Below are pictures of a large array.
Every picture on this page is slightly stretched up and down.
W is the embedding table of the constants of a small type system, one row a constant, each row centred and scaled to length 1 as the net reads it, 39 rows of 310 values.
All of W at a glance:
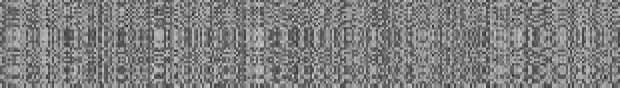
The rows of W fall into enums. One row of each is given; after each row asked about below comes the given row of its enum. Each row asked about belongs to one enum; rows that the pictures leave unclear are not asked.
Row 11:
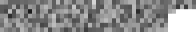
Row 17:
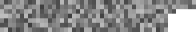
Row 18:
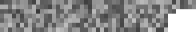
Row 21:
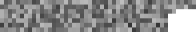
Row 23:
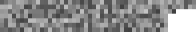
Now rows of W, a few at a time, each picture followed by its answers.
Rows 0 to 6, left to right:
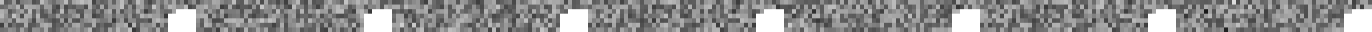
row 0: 21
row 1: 23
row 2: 18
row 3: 21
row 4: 11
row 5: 21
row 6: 11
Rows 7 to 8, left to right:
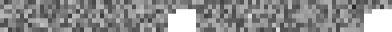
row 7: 17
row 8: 11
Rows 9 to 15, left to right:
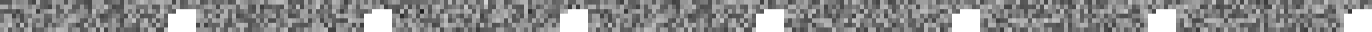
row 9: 18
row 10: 21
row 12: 18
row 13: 17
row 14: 23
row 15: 23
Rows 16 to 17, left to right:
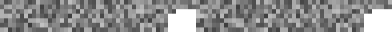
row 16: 17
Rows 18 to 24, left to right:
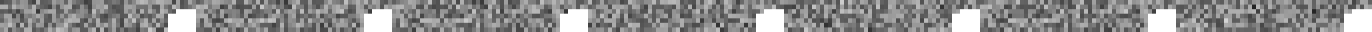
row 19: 23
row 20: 23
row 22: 11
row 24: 11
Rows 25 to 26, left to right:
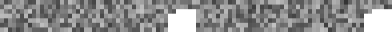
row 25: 17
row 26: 21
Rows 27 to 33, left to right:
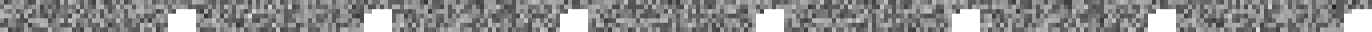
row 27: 17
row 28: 11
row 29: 18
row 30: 23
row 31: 23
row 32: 18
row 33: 11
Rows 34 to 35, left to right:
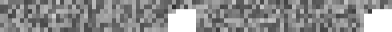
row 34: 11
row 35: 23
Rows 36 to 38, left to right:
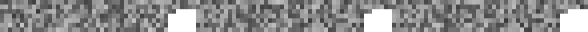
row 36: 18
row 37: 21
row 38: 21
